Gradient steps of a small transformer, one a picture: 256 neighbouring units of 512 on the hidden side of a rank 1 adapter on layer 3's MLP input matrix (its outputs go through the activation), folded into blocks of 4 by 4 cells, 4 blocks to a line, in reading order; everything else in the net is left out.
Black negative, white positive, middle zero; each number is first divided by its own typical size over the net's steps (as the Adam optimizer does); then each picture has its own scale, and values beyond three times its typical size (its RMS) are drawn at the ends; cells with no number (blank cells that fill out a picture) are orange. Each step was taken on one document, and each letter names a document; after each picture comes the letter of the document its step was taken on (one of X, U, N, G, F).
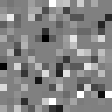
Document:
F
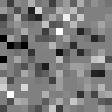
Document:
F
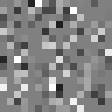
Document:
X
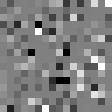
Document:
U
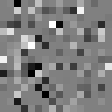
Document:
X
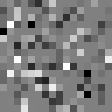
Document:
X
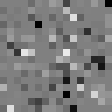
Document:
U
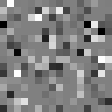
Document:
F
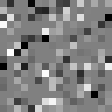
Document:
F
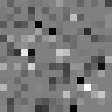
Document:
U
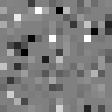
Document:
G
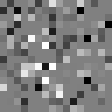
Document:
X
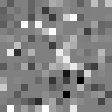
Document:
U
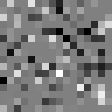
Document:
F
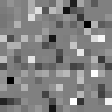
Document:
G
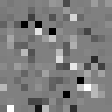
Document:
U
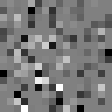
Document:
X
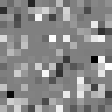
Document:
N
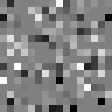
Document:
F
